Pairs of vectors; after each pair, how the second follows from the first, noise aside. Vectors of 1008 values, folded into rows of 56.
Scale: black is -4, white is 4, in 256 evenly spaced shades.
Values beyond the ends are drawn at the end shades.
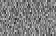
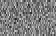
copied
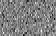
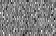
sign-scrambled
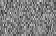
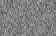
shrunk
